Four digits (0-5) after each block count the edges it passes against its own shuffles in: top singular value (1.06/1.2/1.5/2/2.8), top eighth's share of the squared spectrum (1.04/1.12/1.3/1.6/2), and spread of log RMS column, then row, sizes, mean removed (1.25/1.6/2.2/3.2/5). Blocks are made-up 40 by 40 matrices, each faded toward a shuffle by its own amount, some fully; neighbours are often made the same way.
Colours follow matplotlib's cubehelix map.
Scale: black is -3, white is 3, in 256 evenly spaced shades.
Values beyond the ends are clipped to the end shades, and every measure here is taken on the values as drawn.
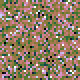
0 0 0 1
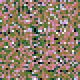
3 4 2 2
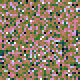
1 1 0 0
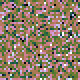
3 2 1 0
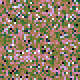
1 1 0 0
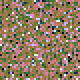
0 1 0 0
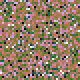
0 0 0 0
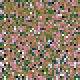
3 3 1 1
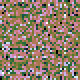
3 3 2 2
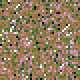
0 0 0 0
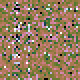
2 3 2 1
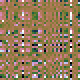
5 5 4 3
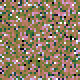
0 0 0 0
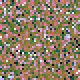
2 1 0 0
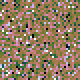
2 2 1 0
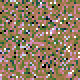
0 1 0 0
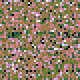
2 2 0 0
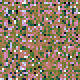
3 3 1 1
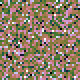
0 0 0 0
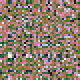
4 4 2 2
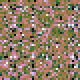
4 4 2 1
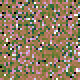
3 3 1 1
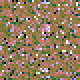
2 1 0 0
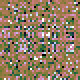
4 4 2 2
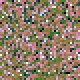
0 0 0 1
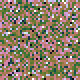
0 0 0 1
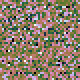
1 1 0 2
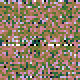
2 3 0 3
